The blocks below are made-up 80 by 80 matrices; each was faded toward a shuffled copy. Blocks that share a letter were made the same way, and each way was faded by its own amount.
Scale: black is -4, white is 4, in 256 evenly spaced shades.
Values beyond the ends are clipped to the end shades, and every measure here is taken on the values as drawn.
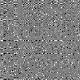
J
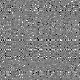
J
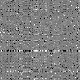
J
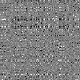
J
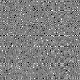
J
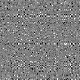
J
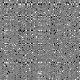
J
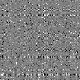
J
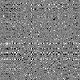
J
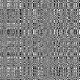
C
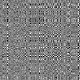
C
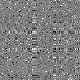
J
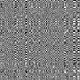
C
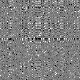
J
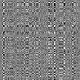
C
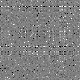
J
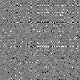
J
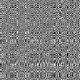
C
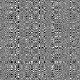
C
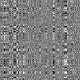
C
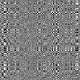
C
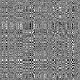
C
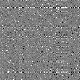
J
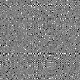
J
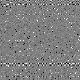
J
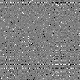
J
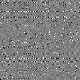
J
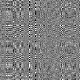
C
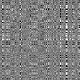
C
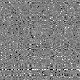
J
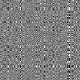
C
